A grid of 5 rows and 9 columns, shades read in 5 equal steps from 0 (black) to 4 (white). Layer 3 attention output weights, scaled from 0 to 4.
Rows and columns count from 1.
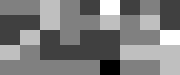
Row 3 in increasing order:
1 1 1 1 2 2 2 3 4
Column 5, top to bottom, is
1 2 1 1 2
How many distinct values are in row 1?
4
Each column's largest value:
3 3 3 2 2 4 3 3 4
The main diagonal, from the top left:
2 1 1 1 2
